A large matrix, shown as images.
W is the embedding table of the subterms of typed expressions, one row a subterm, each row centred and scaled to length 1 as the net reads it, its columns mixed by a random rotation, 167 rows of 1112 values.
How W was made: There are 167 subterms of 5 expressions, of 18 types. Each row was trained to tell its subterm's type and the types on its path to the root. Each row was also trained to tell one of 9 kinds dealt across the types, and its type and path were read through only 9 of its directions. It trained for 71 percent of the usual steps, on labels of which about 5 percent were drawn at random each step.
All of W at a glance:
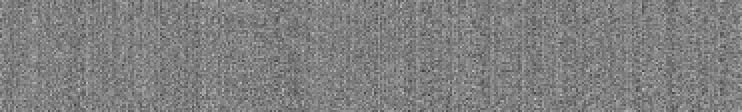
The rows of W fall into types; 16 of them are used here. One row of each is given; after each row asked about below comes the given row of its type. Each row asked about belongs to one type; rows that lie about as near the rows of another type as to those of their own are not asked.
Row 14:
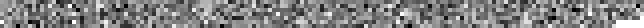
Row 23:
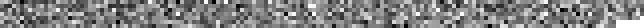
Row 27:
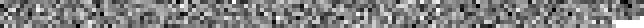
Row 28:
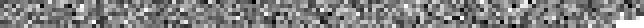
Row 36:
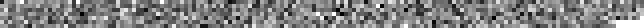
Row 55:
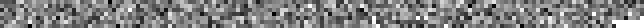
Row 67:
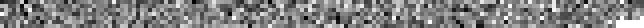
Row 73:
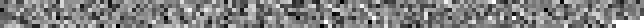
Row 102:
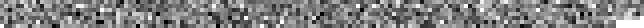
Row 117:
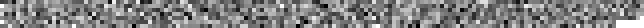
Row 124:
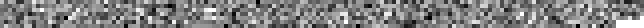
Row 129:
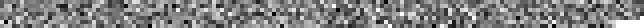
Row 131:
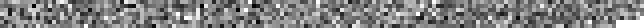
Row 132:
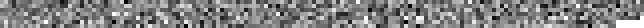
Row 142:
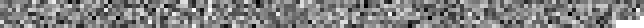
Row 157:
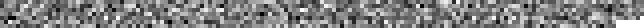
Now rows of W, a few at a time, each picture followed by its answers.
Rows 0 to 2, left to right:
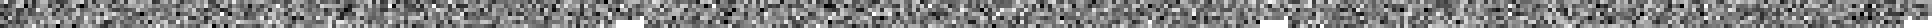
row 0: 27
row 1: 129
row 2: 67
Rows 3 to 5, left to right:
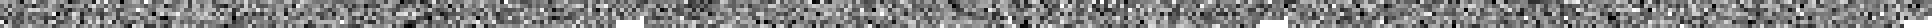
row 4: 157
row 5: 102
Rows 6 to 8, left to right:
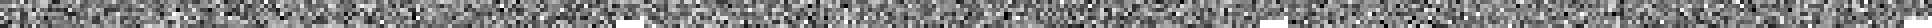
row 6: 67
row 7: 124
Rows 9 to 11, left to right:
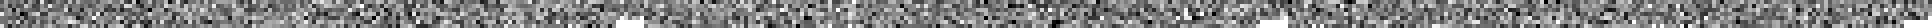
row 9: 157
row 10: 73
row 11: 132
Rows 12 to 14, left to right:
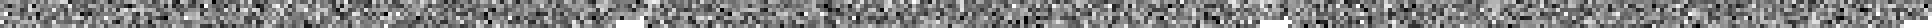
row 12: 131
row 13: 129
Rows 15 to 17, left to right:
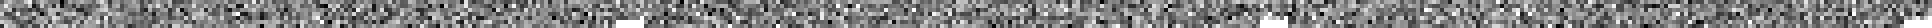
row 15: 14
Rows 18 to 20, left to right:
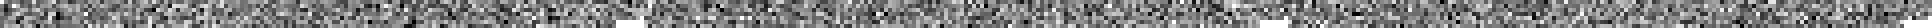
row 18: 73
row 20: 28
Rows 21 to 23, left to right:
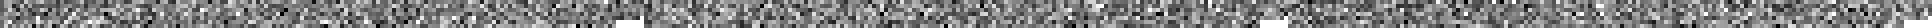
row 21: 124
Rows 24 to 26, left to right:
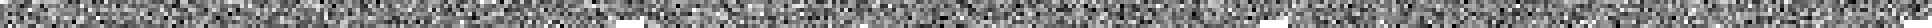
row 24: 142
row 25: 27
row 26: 14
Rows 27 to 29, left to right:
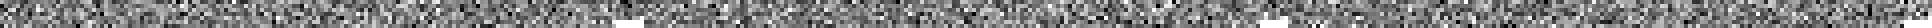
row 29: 28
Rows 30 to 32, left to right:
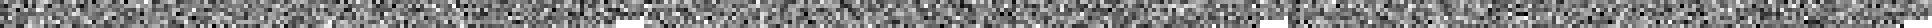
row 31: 67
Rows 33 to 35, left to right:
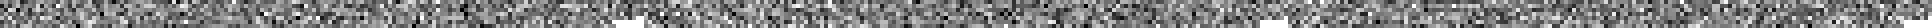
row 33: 27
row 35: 55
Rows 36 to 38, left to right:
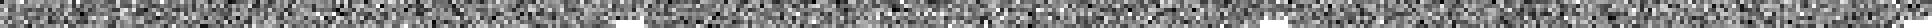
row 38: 102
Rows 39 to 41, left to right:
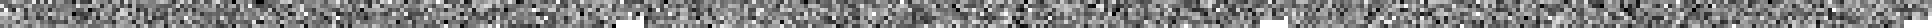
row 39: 102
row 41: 157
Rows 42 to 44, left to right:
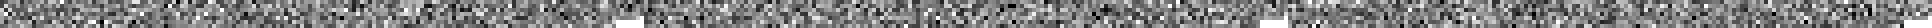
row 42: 131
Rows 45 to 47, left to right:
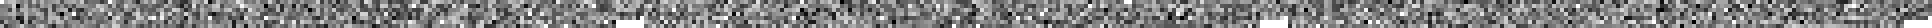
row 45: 23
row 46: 28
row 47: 27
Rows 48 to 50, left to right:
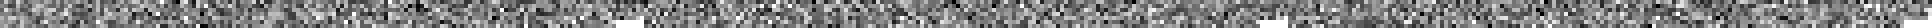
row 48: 132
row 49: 157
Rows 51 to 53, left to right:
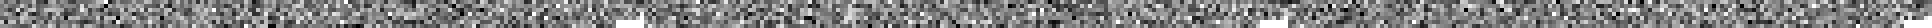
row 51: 28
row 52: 124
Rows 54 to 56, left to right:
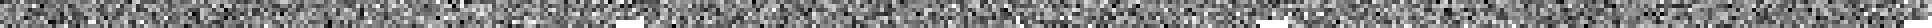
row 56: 67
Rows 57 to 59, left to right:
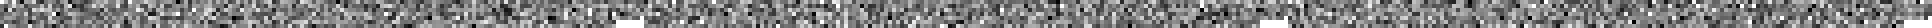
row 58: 129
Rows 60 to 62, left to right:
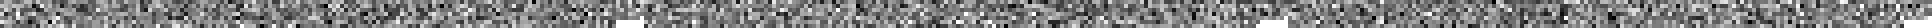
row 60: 14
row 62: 102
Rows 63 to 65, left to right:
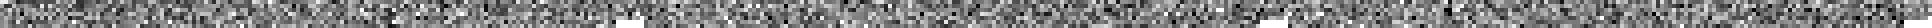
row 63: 23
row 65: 67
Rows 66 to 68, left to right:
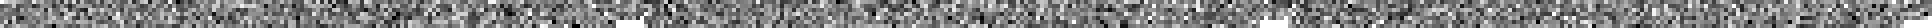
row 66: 23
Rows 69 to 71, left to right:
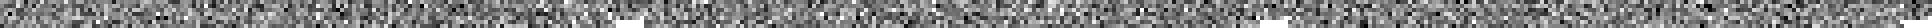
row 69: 27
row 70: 131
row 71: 132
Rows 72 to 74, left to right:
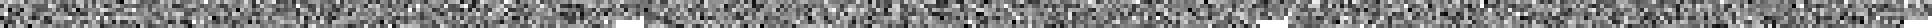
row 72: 129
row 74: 129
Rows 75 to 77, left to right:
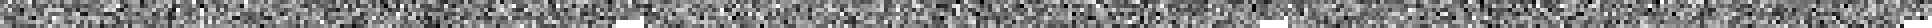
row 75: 129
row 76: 27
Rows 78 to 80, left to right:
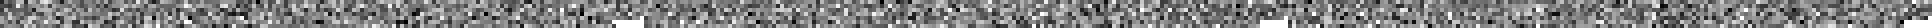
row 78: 132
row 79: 129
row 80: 23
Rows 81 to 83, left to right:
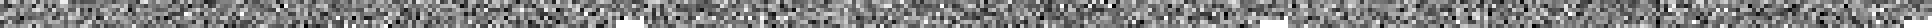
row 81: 124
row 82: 157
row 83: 73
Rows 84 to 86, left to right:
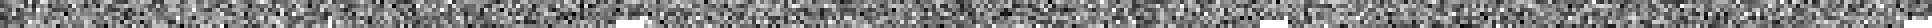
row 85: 132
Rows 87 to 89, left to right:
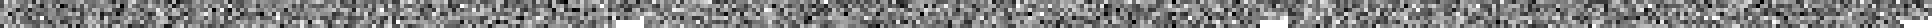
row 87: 14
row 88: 28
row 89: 55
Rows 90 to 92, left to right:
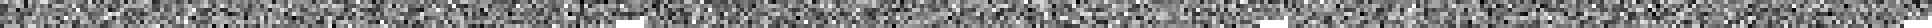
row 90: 27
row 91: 132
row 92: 55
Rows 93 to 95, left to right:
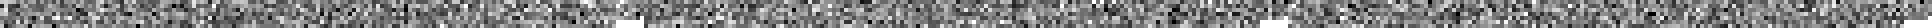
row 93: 129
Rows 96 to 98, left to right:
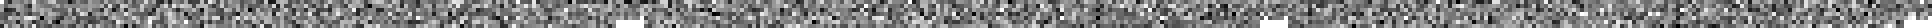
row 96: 55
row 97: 67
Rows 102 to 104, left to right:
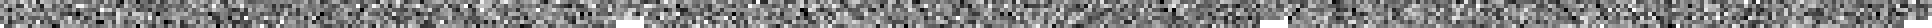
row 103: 67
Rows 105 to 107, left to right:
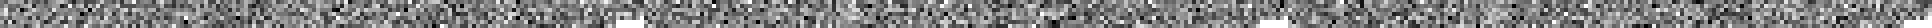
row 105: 129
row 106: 131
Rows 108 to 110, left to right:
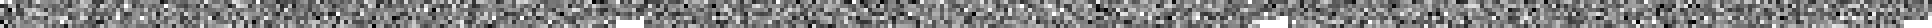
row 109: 28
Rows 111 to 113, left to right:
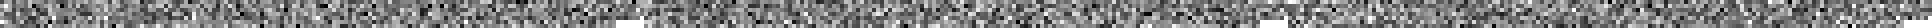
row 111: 14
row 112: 14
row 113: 142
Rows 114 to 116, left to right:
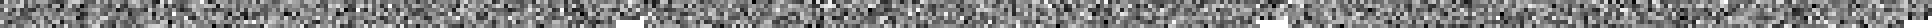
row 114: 14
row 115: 132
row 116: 23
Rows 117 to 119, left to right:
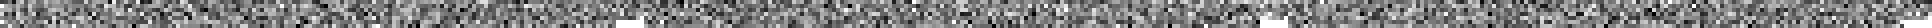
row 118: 129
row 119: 55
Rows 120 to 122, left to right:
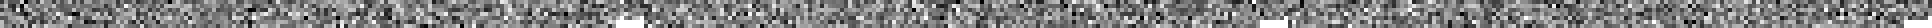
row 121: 27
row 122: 132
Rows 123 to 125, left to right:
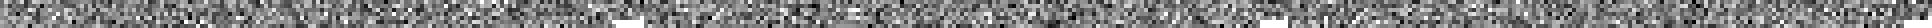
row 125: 124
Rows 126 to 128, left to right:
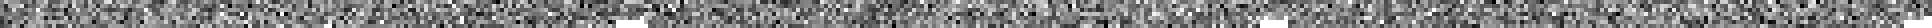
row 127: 102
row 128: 28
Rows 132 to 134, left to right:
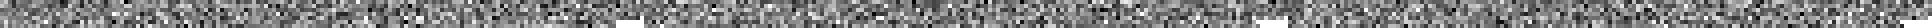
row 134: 55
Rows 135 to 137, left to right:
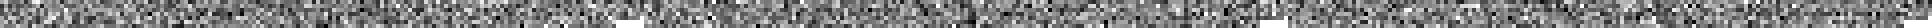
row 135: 132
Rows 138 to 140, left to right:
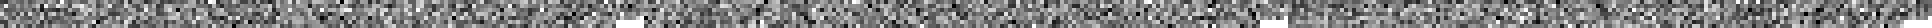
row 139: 67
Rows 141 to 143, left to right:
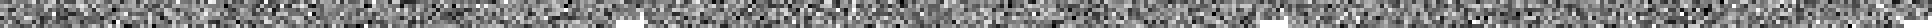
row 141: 67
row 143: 132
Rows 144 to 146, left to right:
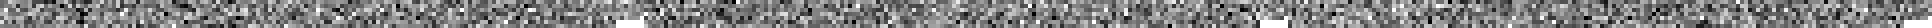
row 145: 102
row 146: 27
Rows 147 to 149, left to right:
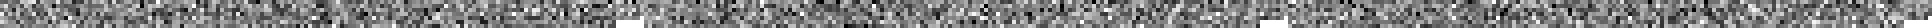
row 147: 102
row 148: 36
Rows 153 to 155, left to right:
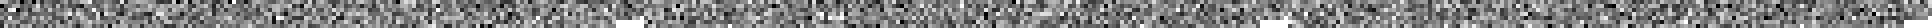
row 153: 27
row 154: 131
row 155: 14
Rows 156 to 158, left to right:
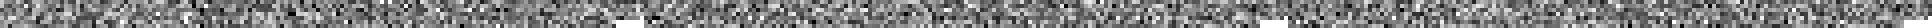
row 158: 157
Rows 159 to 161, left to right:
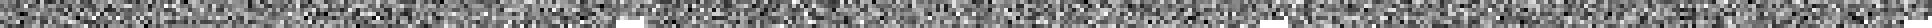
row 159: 157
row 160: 23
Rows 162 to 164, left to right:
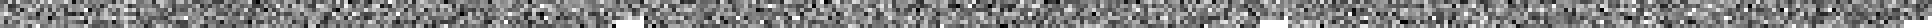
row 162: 28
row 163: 157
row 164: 131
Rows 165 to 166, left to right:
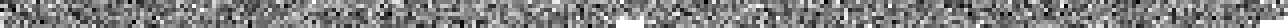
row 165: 102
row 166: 157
